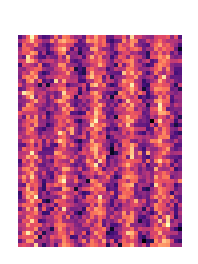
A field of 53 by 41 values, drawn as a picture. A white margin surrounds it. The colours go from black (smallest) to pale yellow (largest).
Stripes running up and down repeat 5 times from left to right. There is no overall slope. On average the colour sits 50% of the way up the scale. The histogram is bell-shaped. No row or column stands out.
